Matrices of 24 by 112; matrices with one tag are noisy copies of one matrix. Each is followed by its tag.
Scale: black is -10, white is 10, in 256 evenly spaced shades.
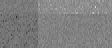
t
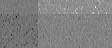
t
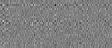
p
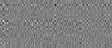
p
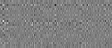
p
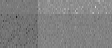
t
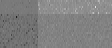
t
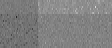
t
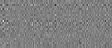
p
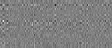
p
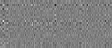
p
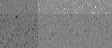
t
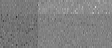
t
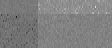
t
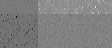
t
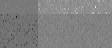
t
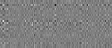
p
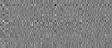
p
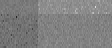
t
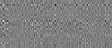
p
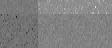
t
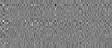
p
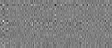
p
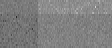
t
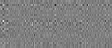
p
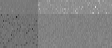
t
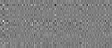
p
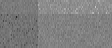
t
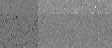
t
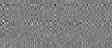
p
